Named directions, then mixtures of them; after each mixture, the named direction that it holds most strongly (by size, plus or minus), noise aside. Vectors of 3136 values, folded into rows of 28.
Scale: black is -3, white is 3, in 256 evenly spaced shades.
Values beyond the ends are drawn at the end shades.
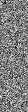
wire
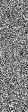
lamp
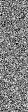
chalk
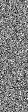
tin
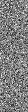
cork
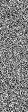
lamp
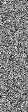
wire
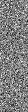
cork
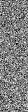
chalk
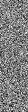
lamp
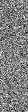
lamp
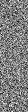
lamp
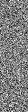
lamp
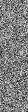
lamp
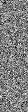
wire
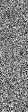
lamp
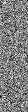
wire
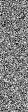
chalk
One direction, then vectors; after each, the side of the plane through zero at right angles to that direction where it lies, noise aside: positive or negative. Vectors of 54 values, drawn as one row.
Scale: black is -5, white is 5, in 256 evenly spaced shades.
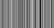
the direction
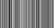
negative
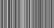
positive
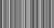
negative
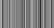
positive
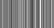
negative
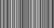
positive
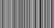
positive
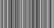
negative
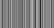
positive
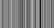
positive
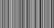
positive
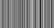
positive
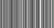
negative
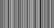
positive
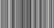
positive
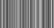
negative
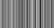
positive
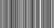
negative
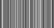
negative
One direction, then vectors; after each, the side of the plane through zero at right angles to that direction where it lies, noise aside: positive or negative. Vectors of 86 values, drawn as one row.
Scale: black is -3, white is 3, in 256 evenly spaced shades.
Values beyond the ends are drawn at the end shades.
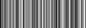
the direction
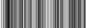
negative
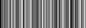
positive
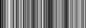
positive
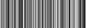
negative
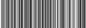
negative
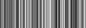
positive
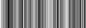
negative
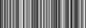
positive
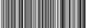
negative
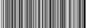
negative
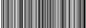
negative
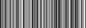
positive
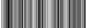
negative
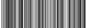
negative
